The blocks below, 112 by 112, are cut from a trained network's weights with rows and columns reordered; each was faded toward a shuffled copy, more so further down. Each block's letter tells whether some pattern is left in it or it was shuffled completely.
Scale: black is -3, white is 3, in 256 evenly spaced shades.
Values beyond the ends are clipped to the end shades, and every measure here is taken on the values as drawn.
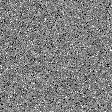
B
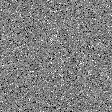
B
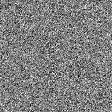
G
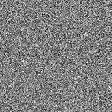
G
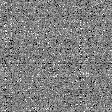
G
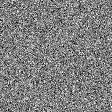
B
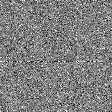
G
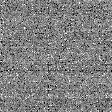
G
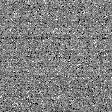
G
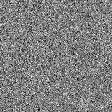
G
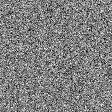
B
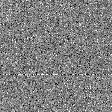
G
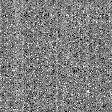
G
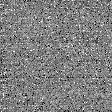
G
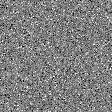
B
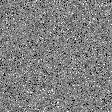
B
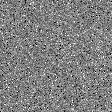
B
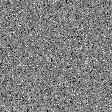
B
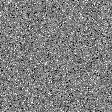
B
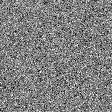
B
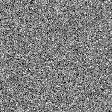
G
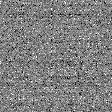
G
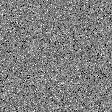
B
